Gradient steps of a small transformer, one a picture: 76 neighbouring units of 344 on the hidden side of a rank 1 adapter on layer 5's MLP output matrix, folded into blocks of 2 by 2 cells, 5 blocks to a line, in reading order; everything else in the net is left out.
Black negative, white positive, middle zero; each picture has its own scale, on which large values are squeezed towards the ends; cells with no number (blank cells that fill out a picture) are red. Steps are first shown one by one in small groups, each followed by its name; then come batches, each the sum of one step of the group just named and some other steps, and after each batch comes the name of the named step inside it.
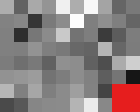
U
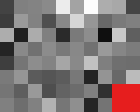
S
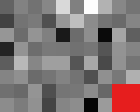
S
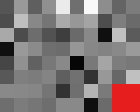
S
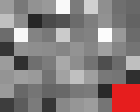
U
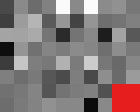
S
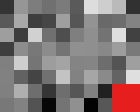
S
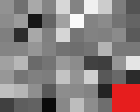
U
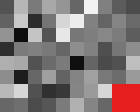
U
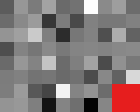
S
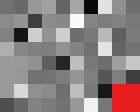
U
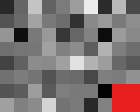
S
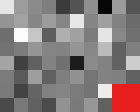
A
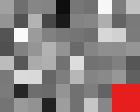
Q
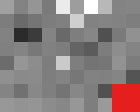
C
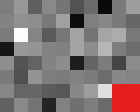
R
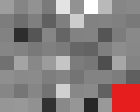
C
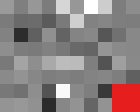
C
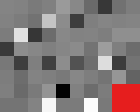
R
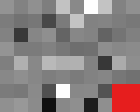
C
